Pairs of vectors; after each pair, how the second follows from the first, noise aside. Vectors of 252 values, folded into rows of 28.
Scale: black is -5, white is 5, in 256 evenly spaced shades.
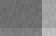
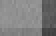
negated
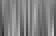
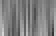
negated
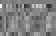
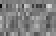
negated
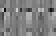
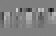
partly zeroed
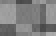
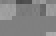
partly zeroed
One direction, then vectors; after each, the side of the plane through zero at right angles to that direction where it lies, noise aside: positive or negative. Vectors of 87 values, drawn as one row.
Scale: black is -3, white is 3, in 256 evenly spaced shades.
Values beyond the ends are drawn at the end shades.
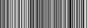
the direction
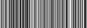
negative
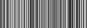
positive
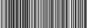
negative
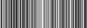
negative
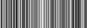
negative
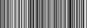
positive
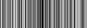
positive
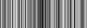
positive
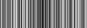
positive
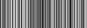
positive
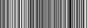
positive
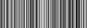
positive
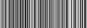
negative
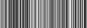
negative
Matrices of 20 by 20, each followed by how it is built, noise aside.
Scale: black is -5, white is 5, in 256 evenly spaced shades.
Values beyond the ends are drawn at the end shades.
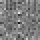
low rank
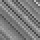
Toeplitz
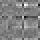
low rank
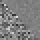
lower triangular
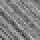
Toeplitz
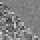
lower triangular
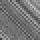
Toeplitz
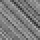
Toeplitz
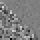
lower triangular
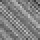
Toeplitz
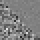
lower triangular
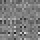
low rank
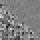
lower triangular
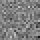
low rank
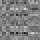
low rank
